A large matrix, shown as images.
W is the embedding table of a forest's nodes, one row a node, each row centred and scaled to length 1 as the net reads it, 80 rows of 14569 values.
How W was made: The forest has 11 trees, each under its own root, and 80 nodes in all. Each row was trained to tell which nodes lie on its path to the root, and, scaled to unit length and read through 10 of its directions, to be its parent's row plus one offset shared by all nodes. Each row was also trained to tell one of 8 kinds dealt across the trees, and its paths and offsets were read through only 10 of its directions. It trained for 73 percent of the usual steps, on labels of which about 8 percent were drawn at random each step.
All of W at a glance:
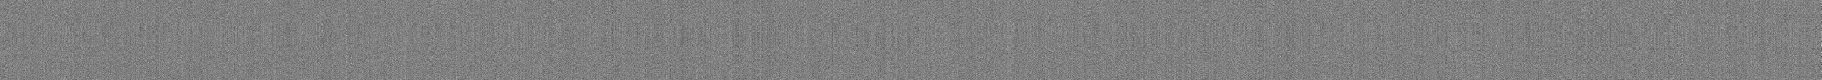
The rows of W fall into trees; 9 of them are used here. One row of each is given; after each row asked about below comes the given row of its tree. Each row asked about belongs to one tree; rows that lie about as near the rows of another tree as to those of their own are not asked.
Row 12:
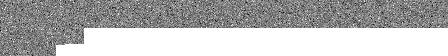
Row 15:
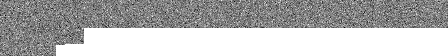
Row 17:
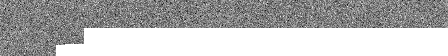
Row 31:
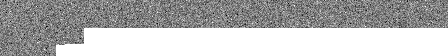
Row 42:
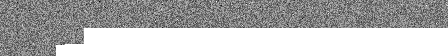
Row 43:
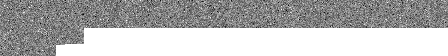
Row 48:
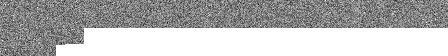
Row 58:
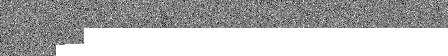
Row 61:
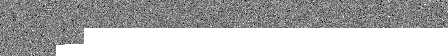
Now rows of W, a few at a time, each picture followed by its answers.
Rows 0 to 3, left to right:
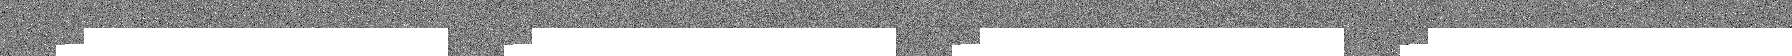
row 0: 61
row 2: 12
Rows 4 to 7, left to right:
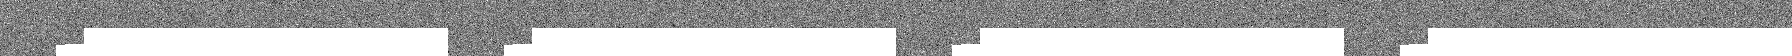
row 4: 31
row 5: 43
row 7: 12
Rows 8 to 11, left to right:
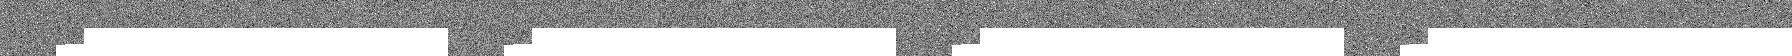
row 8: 48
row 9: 15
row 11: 43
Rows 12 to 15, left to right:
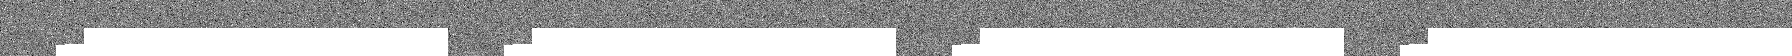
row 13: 12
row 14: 48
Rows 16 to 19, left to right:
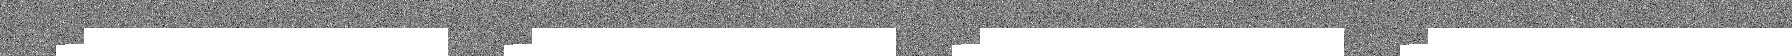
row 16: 58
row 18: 31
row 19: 48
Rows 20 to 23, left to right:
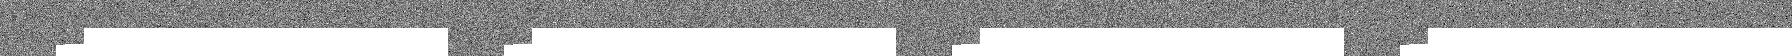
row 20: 61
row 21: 58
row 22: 58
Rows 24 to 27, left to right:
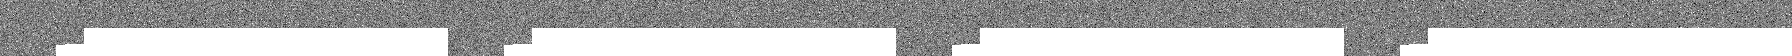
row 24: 31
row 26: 61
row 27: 12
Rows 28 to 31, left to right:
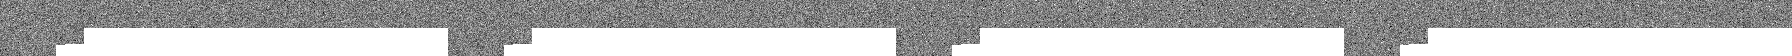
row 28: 31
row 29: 42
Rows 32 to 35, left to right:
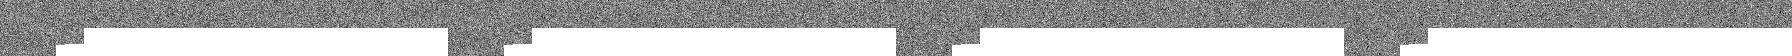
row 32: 12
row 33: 12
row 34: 12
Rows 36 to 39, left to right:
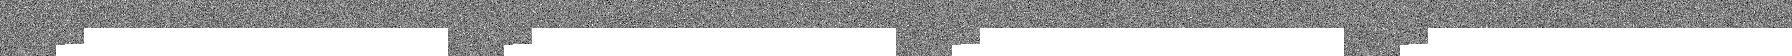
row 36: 42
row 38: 61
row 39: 42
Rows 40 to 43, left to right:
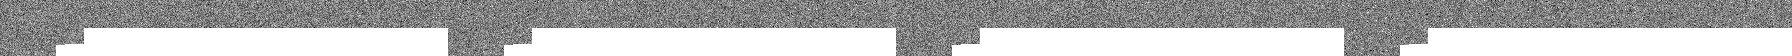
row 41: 58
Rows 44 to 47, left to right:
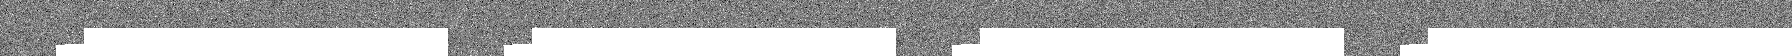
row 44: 31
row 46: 31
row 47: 58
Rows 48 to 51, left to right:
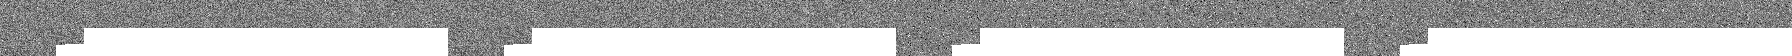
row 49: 48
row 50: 12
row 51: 17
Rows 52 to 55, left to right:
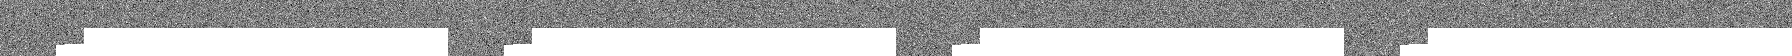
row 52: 61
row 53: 17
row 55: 42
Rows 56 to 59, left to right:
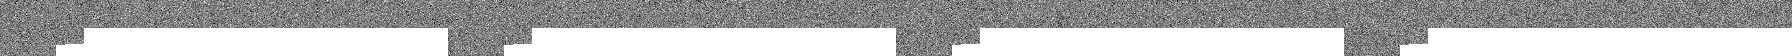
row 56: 58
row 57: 31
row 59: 12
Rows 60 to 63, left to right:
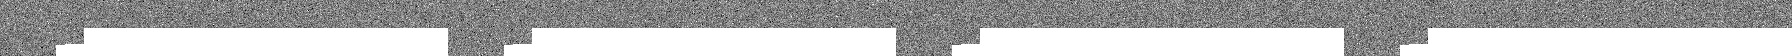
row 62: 15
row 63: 31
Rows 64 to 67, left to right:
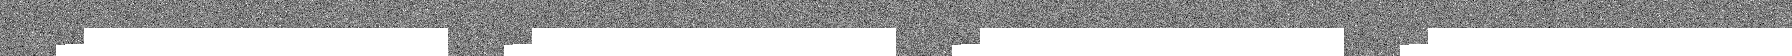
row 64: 48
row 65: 43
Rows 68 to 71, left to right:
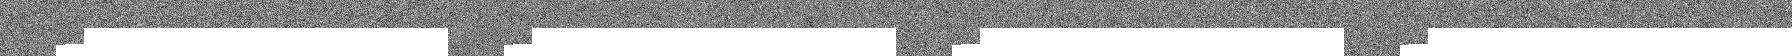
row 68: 15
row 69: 61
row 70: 58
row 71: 61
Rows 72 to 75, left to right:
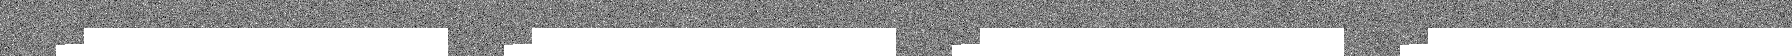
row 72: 31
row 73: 61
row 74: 15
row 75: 61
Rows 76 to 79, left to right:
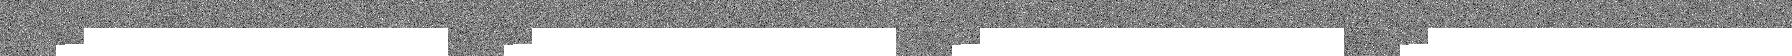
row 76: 58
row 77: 58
